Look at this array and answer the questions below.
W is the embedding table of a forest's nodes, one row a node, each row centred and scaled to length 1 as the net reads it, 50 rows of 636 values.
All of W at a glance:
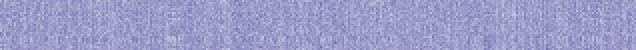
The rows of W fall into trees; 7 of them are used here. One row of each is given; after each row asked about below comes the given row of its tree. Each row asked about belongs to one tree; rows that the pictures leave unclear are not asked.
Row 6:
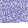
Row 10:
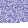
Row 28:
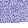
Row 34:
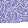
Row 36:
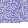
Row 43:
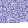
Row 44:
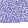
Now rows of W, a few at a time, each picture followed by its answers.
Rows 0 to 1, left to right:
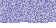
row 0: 44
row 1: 28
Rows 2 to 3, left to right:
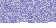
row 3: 34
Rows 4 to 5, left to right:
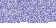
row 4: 10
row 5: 34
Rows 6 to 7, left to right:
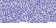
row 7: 34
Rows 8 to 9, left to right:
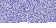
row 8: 36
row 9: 34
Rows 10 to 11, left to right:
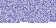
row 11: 34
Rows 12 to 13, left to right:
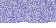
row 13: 36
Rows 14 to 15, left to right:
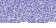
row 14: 43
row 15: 43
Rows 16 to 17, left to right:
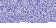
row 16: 10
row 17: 34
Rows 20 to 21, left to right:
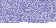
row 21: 43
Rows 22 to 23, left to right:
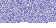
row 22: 36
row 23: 10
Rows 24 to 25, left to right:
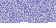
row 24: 36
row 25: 28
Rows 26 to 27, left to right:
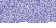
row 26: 28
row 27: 34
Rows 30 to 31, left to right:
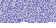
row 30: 44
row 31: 28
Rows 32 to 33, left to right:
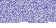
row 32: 34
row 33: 43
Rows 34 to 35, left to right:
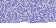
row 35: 6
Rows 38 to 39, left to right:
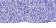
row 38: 36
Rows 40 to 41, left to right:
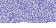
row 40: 36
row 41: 36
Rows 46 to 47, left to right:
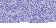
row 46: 10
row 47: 6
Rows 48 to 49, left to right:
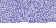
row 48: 36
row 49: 44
